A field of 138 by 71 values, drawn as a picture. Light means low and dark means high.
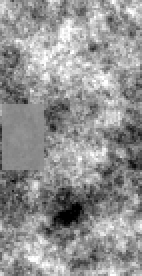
Odd rows or columns: none. Calmest part: middle left. Odd patch: calmer, in the middle left. Ninth with the highest average: bottom middle. Average level on the scale: 40%.
